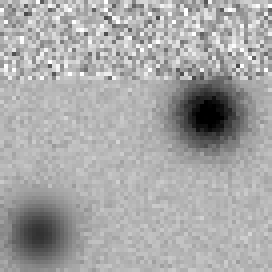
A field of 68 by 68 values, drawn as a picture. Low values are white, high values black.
Slope: none. Odd patch: calmer, in the bottom left. Ninth with the highest average: middle right. Histogram: skewed, a long tail of high values. Odd rows or columns: none. Mirror symmetry: none. Bumps: two. Seam: horizontal, 30% of the way down, the bottom part calmer.
